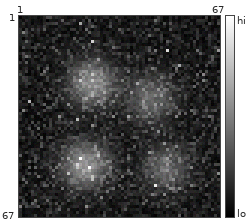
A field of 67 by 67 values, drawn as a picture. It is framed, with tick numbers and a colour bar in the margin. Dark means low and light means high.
Overall the values sit about 20% of the way up the scale. There is no overall slope. There are four bumps. The values are skewed, with a long tail toward high values. No row or column stands out.
